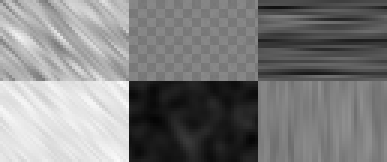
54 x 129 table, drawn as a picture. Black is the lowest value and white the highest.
It is made of 2 by 3 panels. Panel 1,1: high, slanting down to the right. Panel 1,2: middling, checkered, faint in contrast. Panel 1,3: low, streaked across. Panel 2,1: very high, slanting down to the right, faint in contrast. Panel 2,2: very low, blotchy, faint in contrast. Panel 2,3: middling, streaked downward, faint in contrast.
